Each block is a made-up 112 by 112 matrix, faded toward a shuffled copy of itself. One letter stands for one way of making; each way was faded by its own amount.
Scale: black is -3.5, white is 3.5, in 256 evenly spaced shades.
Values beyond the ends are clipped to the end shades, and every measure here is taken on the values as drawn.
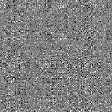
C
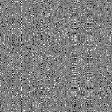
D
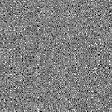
C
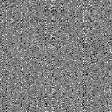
D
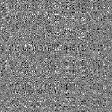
C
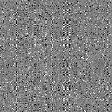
D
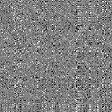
D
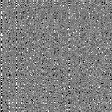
D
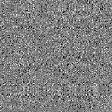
C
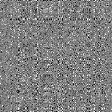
D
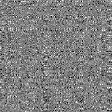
C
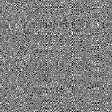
D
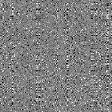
D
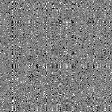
D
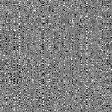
D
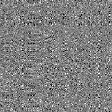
C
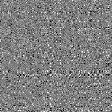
C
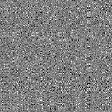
C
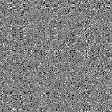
C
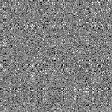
C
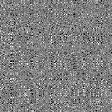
C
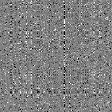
D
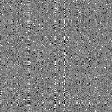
D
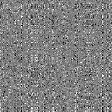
D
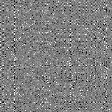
D
